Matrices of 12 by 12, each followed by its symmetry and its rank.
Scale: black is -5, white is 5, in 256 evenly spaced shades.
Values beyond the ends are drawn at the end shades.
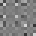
symmetric, rank two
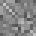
symmetric, full rank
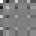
symmetric, rank one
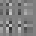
neither, rank one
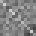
symmetric, full rank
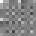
symmetric, rank two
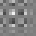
symmetric, rank one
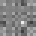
symmetric, rank two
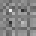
symmetric, rank two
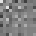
symmetric, rank two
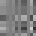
neither, rank one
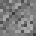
symmetric, full rank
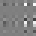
neither, rank one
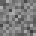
symmetric, full rank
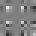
symmetric, rank one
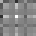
symmetric, rank one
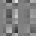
neither, rank one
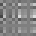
neither, rank one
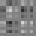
symmetric, rank one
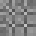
symmetric, rank two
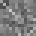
symmetric, full rank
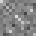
symmetric, full rank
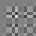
symmetric, rank one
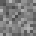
symmetric, full rank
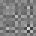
symmetric, rank two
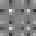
symmetric, rank one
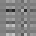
neither, rank one
